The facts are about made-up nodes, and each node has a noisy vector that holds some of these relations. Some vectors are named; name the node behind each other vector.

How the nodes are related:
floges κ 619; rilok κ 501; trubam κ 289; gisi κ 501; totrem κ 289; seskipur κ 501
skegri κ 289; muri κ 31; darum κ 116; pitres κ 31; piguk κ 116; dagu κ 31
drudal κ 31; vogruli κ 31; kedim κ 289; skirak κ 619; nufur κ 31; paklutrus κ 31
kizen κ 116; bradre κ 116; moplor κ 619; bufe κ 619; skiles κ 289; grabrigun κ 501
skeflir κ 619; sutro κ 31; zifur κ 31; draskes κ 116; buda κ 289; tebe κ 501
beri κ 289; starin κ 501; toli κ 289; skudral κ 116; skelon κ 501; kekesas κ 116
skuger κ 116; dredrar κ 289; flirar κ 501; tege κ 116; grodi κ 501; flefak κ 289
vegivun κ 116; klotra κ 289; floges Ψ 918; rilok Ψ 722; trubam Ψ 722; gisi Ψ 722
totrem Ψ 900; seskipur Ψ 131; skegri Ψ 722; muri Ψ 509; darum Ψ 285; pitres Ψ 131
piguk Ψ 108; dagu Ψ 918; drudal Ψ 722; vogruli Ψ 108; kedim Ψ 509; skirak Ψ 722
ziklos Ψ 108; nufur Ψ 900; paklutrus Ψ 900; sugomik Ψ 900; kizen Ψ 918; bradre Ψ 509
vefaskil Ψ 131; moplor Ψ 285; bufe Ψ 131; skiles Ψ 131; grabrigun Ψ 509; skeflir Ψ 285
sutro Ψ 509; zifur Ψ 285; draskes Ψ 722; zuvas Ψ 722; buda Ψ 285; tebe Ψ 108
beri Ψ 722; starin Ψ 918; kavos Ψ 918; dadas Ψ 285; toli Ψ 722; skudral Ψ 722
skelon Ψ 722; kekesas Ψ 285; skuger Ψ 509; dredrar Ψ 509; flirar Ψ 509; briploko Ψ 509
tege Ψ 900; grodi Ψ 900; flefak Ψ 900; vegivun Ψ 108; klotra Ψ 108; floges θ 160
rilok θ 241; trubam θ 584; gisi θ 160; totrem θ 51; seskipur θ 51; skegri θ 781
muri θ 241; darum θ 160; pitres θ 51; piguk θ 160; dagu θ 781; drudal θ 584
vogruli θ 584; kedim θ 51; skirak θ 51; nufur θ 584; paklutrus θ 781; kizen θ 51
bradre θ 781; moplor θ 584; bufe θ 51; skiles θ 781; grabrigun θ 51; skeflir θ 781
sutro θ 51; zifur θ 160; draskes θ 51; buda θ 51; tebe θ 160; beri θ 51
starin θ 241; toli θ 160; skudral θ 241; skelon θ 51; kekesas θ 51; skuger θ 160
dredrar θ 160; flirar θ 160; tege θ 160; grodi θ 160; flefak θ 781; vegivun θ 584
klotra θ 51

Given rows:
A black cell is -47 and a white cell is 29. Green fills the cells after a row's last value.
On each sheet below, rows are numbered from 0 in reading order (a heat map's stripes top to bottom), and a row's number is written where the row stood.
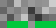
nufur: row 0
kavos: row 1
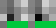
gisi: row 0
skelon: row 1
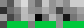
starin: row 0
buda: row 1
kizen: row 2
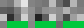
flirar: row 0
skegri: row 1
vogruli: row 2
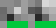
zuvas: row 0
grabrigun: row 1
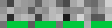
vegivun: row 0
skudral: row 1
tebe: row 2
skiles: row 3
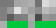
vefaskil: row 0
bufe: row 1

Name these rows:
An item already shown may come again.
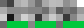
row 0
tebe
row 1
tege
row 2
floges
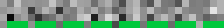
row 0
kekesas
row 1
kavos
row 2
muri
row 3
darum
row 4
rilok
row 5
vogruli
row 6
vogruli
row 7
vefaskil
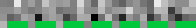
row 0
pitres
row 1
draskes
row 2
bradre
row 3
buda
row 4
ziklos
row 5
seskipur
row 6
kavos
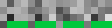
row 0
moplor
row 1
trubam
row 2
briploko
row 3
zifur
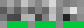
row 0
dagu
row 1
skuger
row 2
dadas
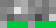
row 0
vefaskil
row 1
paklutrus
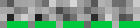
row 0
piguk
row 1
skeflir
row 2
sutro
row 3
trubam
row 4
skiles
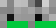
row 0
skirak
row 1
klotra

